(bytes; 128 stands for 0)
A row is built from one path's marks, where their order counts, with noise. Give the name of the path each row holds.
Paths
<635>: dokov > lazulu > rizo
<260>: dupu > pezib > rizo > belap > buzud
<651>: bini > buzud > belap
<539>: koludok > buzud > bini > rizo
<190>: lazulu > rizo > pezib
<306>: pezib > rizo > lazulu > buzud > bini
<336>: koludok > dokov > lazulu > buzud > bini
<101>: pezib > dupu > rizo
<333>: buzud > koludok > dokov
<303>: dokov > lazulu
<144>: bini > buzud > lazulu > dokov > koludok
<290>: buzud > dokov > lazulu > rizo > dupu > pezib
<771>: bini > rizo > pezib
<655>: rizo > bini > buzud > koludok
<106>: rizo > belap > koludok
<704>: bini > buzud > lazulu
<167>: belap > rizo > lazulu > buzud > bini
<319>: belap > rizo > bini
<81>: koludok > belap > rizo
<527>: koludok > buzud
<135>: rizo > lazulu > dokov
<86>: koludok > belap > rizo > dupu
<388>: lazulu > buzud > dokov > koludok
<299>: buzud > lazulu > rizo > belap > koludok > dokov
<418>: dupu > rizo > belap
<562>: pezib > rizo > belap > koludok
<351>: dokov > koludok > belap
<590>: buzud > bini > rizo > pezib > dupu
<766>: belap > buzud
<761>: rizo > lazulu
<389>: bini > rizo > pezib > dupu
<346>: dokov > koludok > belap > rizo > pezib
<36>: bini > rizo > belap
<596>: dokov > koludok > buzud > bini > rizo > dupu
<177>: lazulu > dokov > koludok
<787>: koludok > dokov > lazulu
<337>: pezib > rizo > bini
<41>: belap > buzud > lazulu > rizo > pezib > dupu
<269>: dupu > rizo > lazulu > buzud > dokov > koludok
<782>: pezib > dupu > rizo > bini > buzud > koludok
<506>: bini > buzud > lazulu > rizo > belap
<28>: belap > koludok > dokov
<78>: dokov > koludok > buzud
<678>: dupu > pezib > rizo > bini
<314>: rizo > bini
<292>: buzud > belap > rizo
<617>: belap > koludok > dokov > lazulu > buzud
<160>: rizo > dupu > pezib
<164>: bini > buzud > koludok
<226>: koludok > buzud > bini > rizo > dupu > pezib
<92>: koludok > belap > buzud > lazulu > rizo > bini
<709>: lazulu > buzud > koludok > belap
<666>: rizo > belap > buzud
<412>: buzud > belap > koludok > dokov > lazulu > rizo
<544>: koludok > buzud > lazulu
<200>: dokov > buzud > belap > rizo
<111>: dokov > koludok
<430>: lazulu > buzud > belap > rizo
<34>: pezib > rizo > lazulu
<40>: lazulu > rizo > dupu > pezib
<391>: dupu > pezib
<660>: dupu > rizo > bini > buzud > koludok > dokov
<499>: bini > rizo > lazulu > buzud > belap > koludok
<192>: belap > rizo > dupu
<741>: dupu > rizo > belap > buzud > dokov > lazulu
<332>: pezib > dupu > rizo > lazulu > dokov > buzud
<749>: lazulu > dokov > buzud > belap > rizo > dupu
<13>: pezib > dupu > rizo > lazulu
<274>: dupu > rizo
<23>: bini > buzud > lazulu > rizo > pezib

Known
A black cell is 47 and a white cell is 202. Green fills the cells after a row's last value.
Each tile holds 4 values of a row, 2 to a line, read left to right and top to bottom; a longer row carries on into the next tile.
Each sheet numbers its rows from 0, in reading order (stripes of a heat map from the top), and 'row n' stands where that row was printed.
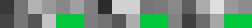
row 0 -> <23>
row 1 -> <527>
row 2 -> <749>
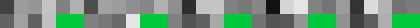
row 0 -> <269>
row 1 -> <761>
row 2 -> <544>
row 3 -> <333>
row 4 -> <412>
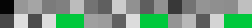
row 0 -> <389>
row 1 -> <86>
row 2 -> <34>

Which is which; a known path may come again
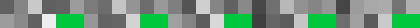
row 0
<106>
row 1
<41>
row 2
<81>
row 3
<506>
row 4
<741>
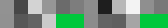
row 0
<92>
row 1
<787>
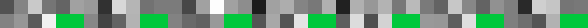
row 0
<319>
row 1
<412>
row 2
<303>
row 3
<314>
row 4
<274>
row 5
<86>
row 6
<527>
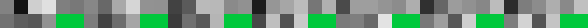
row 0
<333>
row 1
<749>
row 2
<704>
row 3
<660>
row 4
<761>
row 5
<306>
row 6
<332>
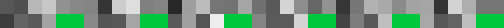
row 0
<144>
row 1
<200>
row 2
<36>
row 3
<292>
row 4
<23>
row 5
<617>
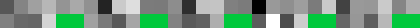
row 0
<135>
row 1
<351>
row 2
<544>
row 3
<678>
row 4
<269>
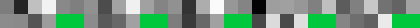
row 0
<111>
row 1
<177>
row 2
<388>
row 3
<389>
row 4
<666>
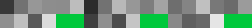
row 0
<34>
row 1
<590>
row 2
<167>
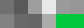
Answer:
<635>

